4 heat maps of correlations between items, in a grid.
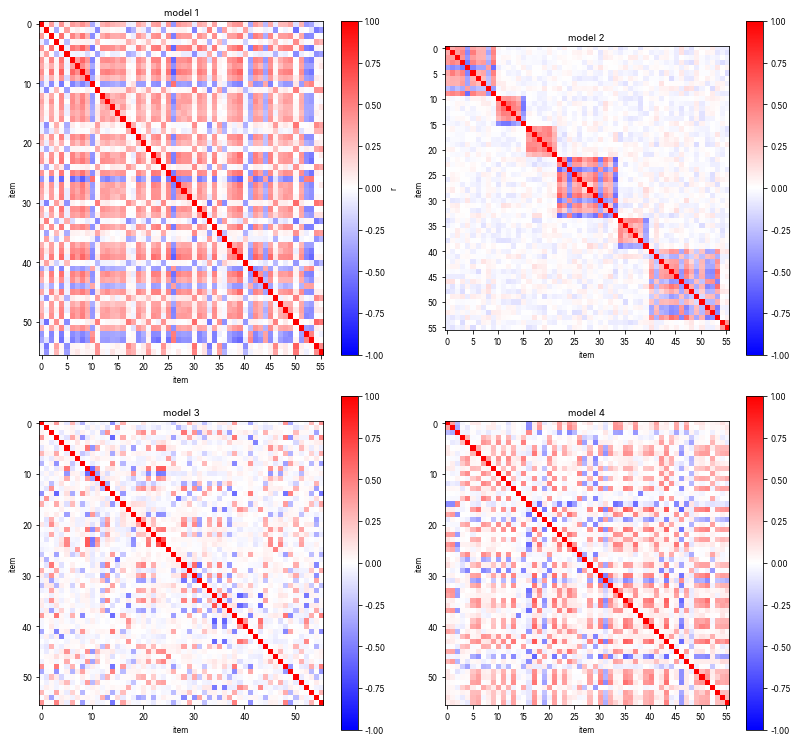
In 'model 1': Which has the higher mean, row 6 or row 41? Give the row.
6
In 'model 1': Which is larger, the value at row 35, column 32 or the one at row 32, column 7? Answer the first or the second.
the second
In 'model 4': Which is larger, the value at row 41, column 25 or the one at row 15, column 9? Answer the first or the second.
the first
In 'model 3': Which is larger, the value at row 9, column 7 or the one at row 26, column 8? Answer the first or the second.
the second
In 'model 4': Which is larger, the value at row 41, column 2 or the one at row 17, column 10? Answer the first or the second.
the second
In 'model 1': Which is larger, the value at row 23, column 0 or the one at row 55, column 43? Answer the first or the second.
the first
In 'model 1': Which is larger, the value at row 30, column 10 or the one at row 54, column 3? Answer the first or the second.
the second
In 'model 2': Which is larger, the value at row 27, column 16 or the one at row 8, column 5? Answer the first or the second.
the first
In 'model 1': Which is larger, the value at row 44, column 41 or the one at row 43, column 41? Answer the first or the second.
the first
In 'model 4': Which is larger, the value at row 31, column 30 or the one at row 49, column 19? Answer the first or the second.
the second
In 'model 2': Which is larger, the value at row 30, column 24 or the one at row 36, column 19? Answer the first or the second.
the first
